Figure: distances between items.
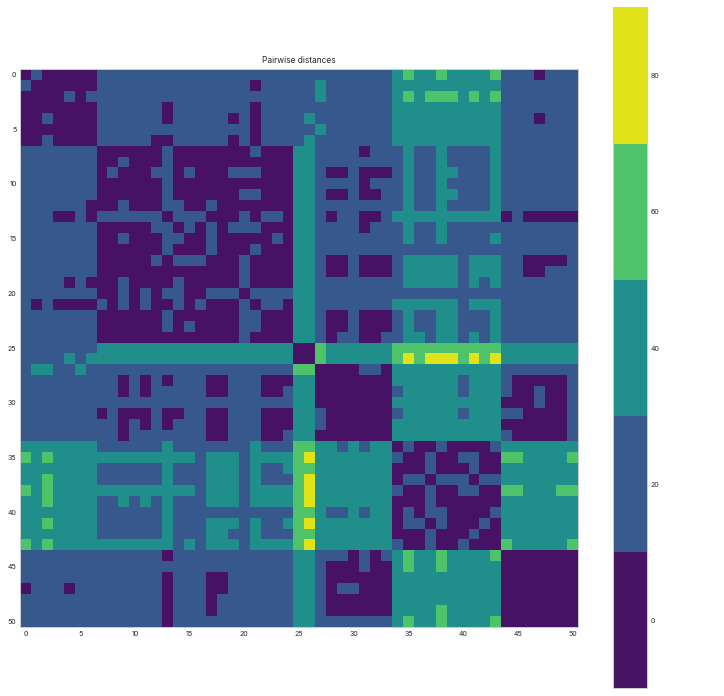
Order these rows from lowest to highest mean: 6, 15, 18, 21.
18, 15, 21, 6
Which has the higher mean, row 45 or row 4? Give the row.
45
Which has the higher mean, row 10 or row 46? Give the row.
46
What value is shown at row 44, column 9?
20
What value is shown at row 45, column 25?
40
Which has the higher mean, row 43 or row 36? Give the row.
43
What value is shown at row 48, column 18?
20
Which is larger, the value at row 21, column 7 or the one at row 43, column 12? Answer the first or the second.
the second
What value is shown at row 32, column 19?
20
